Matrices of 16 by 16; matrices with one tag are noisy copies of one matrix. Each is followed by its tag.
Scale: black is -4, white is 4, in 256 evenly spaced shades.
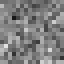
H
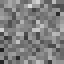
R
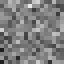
R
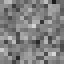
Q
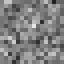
Q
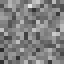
R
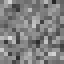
Q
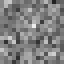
Q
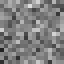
R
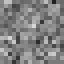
Q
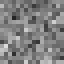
H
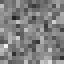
H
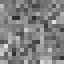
H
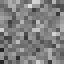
R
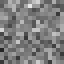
R
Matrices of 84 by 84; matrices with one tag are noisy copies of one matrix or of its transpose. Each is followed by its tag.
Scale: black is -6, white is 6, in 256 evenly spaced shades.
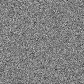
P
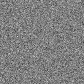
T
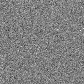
T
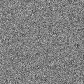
P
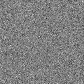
P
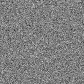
T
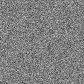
T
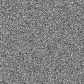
T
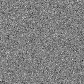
T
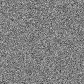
T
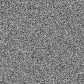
T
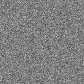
T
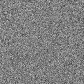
P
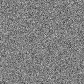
T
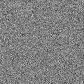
P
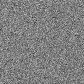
P
